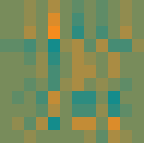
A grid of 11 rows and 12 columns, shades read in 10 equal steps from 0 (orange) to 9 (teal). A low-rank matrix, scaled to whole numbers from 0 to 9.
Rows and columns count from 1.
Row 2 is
5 5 4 5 1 5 7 5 6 5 4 5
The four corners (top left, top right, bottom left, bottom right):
5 5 5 5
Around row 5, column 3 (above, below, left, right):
7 5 5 4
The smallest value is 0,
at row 3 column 5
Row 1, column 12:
5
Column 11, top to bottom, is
4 4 3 7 5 5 6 5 6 5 4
